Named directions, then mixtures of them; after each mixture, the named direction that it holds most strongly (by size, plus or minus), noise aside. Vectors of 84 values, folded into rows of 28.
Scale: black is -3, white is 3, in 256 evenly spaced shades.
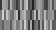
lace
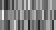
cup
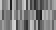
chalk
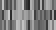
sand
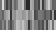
sand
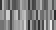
lace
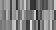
chalk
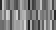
lace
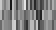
chalk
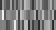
cup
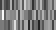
cup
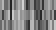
sand
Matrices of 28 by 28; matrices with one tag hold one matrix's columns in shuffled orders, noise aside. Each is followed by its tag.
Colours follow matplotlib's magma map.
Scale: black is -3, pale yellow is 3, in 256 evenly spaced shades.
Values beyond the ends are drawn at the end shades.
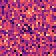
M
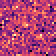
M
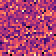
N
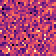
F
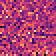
N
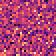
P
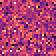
F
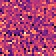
P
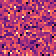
N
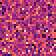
F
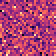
N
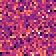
N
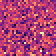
P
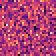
M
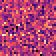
M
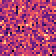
M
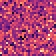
F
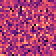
M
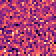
P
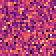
F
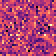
M
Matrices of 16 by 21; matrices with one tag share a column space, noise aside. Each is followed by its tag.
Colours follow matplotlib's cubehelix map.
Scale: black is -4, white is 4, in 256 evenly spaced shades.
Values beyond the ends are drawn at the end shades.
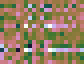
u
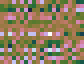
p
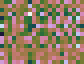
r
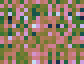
r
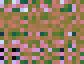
p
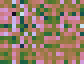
r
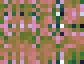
r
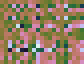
u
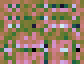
u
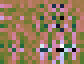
u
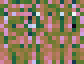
r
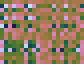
u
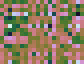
r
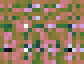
u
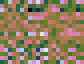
p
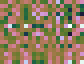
r
